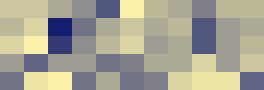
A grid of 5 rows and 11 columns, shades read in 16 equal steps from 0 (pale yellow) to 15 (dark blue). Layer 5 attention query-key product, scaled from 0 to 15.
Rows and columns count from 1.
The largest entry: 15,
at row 2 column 3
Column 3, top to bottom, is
5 15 13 6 0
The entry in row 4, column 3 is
6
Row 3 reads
2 0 13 7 4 2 6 5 11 6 4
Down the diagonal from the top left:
3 2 13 6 5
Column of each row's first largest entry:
5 3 3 2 11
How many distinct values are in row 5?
7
